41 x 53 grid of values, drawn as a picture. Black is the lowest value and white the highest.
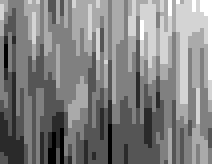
Ninth with the highest average: top right. Average level on the scale: 50%. Grain: streaks running down. Slope: up to the top right. Ninth with the lowest average: bottom left.
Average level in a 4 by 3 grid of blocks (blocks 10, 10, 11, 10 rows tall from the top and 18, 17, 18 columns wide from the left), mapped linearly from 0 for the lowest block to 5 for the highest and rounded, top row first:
345
224
122
002
